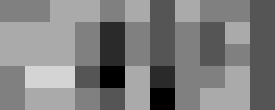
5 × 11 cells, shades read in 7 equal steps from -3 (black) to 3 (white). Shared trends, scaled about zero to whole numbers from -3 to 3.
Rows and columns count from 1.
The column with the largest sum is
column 3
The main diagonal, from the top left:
0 1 1 -1 -1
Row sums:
2 -1 -2 -1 0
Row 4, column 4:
-1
